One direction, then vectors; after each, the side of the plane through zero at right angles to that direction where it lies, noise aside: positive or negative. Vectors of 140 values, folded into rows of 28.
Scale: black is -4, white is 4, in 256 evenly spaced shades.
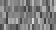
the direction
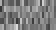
negative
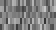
positive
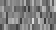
positive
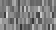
negative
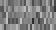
negative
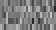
negative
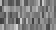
negative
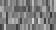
positive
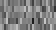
negative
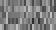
negative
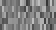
positive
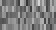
positive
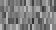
negative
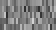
positive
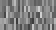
negative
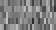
negative
